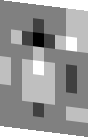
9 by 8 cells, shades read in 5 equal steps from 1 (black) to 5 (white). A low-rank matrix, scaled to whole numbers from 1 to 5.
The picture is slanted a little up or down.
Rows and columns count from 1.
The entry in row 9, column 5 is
3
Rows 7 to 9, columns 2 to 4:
3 4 4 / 3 3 2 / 3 3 3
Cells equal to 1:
1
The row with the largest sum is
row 5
